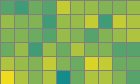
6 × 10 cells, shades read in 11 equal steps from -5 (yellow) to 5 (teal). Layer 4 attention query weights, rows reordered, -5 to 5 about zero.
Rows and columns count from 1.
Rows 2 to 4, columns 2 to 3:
0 0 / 0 1 / -1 3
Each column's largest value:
2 3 3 3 5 1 2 3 2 2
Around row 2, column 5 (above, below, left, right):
-3 -1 3 -1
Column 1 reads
2 -1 0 1 -2 -5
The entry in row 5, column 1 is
-2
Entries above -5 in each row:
10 10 10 10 10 9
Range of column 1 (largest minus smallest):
7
